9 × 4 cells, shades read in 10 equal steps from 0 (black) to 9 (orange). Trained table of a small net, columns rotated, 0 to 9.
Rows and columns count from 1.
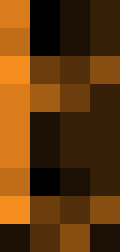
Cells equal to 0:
3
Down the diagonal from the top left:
8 0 3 2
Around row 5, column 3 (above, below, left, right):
4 2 1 2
